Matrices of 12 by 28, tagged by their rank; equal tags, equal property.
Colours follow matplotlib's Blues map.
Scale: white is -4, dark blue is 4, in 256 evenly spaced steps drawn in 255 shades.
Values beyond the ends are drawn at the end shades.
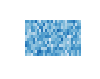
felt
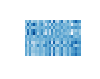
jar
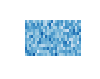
felt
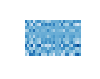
jar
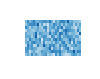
felt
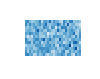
felt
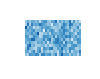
felt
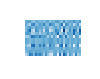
jar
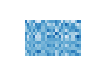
jar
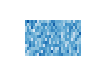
felt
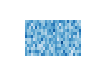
felt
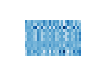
jar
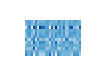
jar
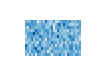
felt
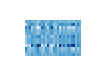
jar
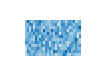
felt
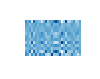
jar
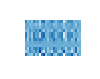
jar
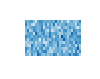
felt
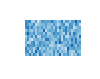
felt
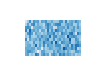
felt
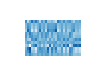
jar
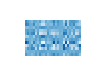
jar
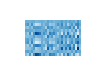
jar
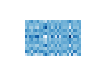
jar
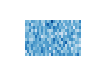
felt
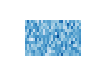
felt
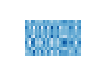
jar
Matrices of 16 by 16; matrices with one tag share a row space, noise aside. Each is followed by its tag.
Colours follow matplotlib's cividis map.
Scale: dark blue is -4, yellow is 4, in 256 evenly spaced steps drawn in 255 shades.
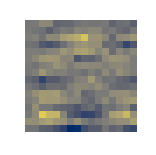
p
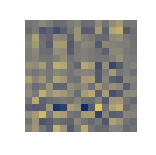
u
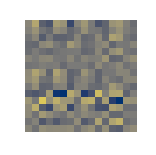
u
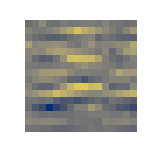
p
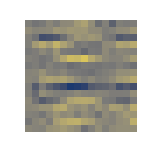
p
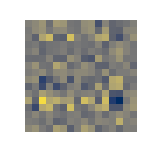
u
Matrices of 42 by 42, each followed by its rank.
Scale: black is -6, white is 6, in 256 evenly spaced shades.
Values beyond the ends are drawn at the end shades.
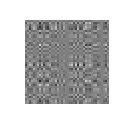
two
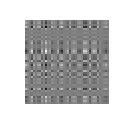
one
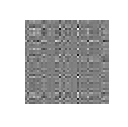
two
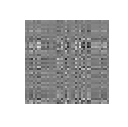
two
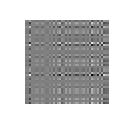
one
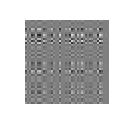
one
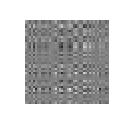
two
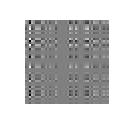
one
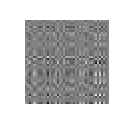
two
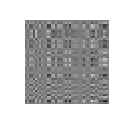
two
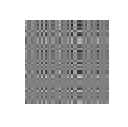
one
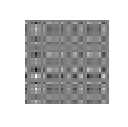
one
